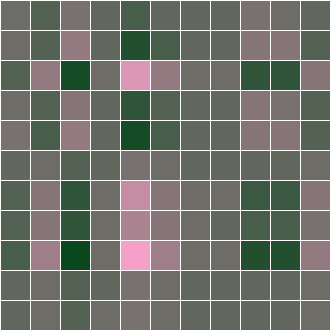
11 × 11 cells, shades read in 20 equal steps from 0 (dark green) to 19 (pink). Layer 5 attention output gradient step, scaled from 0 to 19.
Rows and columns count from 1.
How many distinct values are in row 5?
7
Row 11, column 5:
9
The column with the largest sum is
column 5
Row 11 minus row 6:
0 0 0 1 0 0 0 0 0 0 0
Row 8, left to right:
6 10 3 8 13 10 8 7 5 5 9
